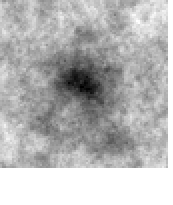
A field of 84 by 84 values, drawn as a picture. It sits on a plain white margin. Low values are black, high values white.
Ninth with the highest average: top right. Dips: one, in the centre. Stripes: none. Lone odd cells: none. Odd rows or columns: none. Histogram: skewed, a long tail of low values. Ninth with the lowest average: centre.
